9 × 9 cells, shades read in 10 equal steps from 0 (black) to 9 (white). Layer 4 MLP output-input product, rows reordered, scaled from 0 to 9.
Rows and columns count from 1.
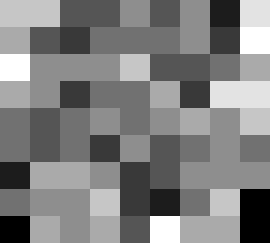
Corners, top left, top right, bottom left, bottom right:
7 8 0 0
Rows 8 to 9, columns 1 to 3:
4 5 5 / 0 6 5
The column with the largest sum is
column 9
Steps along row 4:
down down up same up down up same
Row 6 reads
4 3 4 2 5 3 4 5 4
